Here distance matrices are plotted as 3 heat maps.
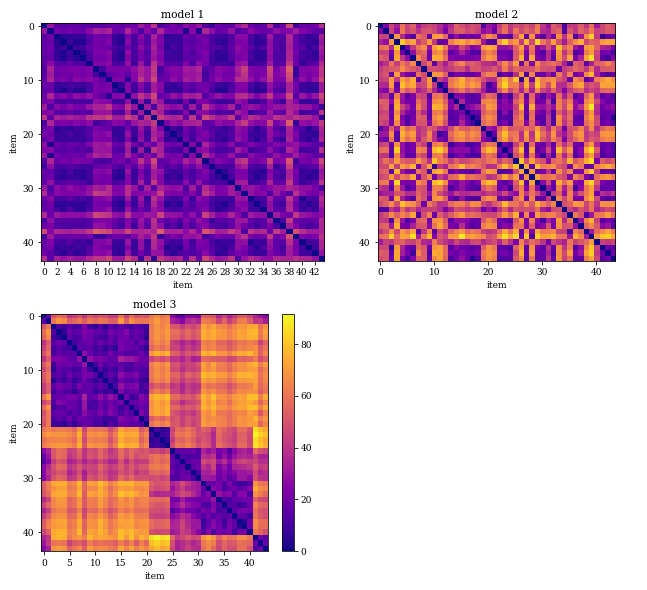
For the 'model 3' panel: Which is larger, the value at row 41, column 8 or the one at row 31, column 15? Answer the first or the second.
the second
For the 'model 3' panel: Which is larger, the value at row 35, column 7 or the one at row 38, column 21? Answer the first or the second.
the first
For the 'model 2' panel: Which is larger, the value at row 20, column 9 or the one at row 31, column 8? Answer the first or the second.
the first
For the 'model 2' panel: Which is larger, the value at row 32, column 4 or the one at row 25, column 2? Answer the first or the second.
the second
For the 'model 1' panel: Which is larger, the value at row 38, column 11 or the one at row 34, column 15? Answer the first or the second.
the first
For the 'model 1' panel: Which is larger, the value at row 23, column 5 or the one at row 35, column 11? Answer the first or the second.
the second
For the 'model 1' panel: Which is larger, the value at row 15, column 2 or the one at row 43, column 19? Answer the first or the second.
the second
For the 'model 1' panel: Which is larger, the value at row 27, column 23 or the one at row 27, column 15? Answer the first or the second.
the second
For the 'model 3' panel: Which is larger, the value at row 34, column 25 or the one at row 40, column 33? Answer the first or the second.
the first
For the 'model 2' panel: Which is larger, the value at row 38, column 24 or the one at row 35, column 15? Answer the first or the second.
the second
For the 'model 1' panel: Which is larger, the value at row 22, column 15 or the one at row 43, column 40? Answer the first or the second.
the second
